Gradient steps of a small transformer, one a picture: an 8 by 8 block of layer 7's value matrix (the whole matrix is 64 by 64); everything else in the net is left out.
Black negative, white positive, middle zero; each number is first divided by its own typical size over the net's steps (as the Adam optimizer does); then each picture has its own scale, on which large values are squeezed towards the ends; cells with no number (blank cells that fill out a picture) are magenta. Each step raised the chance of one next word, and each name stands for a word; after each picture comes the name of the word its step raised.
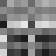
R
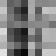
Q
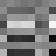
R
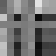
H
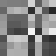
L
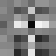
R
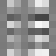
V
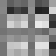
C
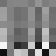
V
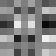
R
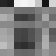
Q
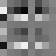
C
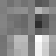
L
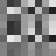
L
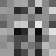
Q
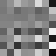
V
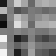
R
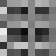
Q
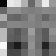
H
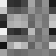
C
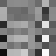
V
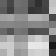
C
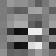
V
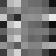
V
